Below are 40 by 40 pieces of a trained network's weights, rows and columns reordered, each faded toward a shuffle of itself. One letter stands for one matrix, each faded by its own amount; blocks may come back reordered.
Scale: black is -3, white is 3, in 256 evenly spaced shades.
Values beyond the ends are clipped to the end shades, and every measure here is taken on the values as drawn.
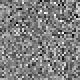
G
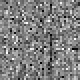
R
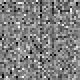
R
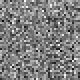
G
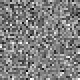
G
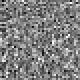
G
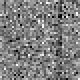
R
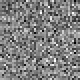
G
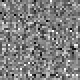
R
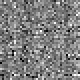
R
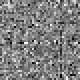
R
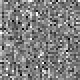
R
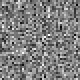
G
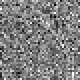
G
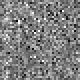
R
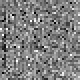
R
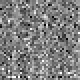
R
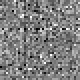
R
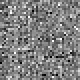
R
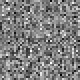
G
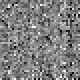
R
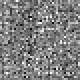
R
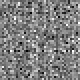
R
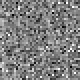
R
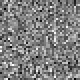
G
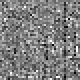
R
